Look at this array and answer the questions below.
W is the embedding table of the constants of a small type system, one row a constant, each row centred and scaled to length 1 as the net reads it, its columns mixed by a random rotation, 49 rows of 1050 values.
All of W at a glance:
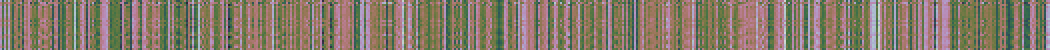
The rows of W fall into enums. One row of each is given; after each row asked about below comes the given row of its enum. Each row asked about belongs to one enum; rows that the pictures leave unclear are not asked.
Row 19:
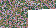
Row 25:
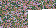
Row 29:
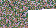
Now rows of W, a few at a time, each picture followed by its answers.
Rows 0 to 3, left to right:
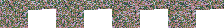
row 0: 29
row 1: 29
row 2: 25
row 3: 25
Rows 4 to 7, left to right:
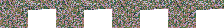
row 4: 19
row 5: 19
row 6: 29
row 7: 29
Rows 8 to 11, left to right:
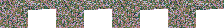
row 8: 19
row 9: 29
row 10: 29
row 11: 19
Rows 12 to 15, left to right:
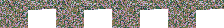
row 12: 29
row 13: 19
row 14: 19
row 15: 29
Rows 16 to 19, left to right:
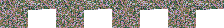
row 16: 19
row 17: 29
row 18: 19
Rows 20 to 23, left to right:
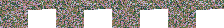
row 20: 25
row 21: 19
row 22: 19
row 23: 29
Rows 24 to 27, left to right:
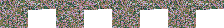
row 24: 19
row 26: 19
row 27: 19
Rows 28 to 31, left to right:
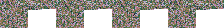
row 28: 19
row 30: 29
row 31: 19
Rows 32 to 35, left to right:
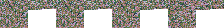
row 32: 29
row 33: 29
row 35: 25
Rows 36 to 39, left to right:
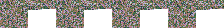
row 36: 19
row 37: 19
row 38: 19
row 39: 29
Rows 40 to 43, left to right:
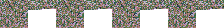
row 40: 29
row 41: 29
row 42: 29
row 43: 29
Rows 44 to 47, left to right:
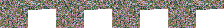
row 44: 19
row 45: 29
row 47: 19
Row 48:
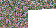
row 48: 29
